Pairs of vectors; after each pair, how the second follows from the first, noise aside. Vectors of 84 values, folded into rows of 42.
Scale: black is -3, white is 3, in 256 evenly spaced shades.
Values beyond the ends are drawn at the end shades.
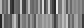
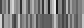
negated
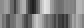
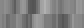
shrunk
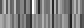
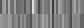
shrunk
